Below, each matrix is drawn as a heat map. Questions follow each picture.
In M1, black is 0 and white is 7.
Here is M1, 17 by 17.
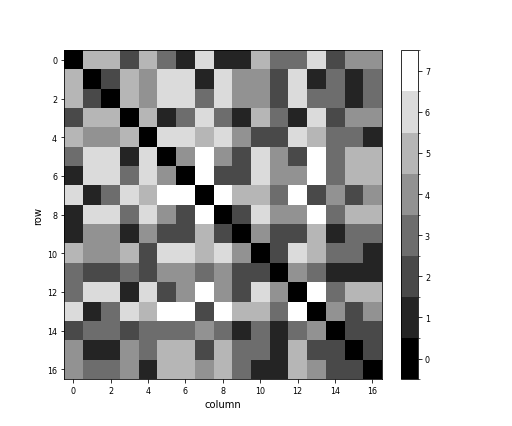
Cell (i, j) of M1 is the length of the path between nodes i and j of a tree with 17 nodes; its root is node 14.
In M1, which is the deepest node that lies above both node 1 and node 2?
15
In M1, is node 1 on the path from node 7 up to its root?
yes
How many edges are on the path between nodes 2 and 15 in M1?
1
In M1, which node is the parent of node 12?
3
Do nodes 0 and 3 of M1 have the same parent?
yes
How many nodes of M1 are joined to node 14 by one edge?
2
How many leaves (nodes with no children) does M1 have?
9
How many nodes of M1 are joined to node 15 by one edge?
3
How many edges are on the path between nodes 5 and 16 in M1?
5
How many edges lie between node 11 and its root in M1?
1
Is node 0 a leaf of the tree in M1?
no
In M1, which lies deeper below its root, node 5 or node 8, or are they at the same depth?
the same depth
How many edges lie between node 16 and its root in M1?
2
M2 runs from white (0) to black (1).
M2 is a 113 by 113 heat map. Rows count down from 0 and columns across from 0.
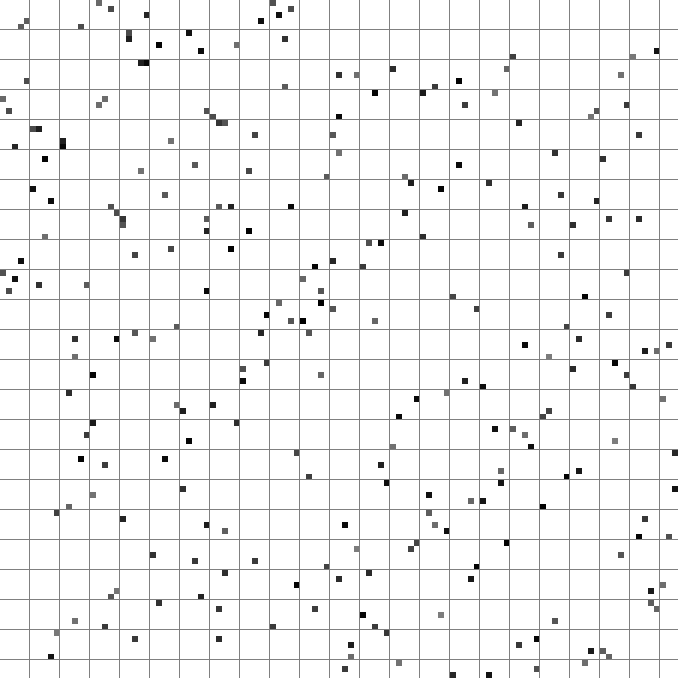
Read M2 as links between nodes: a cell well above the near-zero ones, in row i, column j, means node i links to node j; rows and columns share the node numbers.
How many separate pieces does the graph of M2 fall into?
1
